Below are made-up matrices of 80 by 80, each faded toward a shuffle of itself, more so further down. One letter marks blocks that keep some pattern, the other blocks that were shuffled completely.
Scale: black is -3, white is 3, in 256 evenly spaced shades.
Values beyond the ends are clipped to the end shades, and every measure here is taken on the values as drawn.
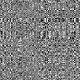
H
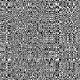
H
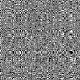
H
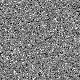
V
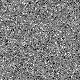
V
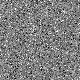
V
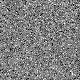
V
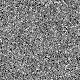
V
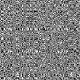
H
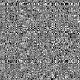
H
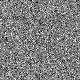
V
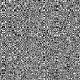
H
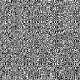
H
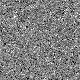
V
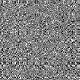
H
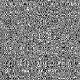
H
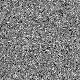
V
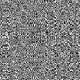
H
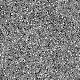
V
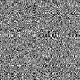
H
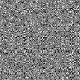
H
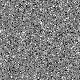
V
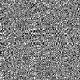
H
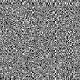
H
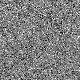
V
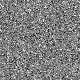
V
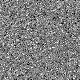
V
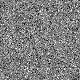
V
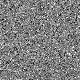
V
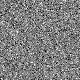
V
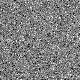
V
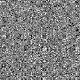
H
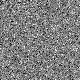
V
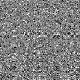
H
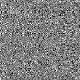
H
